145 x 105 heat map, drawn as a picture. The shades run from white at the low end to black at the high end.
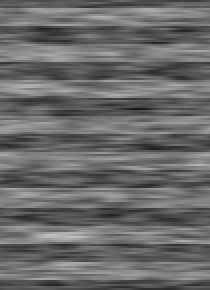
Grain: streaks across. Stripes: horizontal, repeating 8 times. Average level on the scale: 60%.
